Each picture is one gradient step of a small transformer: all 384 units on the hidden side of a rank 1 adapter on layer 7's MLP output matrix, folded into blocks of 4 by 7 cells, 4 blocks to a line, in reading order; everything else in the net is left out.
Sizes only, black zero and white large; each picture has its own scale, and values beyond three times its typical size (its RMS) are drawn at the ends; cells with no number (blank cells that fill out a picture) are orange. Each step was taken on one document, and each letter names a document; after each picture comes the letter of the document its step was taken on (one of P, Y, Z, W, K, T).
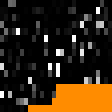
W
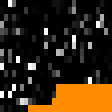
W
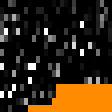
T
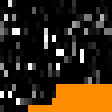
W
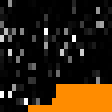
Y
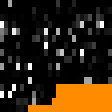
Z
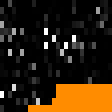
Y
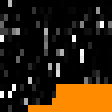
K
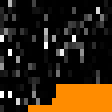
Y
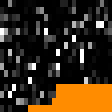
T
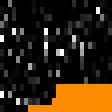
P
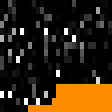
P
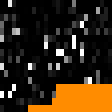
W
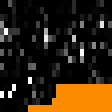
T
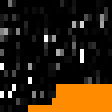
T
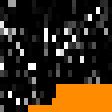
Y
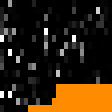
Y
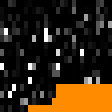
T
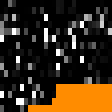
W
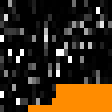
P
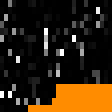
P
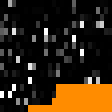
W
